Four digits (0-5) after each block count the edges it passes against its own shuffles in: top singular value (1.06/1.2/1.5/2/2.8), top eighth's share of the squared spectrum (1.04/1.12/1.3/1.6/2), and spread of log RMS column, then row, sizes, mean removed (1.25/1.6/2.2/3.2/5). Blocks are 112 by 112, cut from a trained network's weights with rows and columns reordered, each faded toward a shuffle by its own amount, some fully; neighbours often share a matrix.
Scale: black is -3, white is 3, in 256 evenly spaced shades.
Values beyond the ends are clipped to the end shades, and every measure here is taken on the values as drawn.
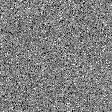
0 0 0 0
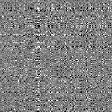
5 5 3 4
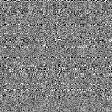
4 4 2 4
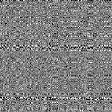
5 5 2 4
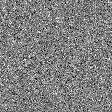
1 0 0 0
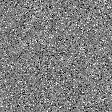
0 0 0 0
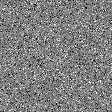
0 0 0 0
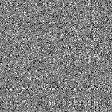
4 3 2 2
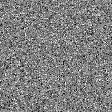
3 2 0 0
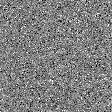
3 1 0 0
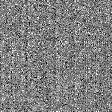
3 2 0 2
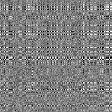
5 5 3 4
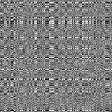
5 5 3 4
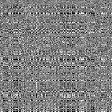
5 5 3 4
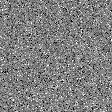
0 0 0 0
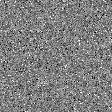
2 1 0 1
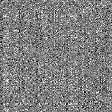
4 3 1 2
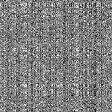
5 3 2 3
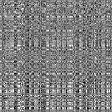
5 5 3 4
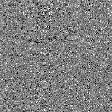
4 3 2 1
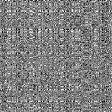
5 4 1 3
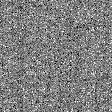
3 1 0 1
